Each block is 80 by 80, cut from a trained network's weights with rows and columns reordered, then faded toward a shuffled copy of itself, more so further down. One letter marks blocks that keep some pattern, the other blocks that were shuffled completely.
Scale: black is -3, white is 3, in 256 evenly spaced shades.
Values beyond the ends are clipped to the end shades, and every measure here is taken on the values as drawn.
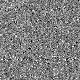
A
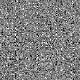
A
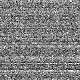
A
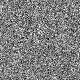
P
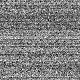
A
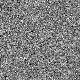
P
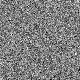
P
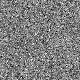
P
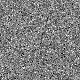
P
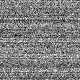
A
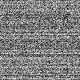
A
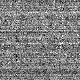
A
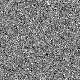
P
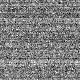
A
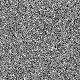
P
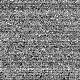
A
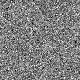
P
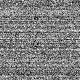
A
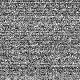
A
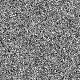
P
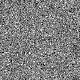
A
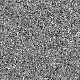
P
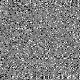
A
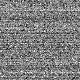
A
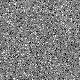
P
